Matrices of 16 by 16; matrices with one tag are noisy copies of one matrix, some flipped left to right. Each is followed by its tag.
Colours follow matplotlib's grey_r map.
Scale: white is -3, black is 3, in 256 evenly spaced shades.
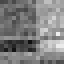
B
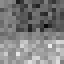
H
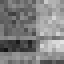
B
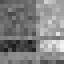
B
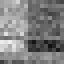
B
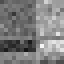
B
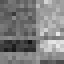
B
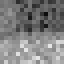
H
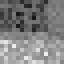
H
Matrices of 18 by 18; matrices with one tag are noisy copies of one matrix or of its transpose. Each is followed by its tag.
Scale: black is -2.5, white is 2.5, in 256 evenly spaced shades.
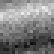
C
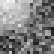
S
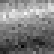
C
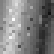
C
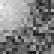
S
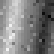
C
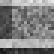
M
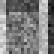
M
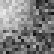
S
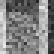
M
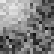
S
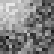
S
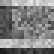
M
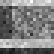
M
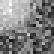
S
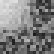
S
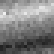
C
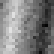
C
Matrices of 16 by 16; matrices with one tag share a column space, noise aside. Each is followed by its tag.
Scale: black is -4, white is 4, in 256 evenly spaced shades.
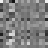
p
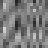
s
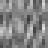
s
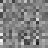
p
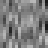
s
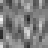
s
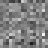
p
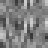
s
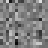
p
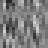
s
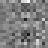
p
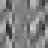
s
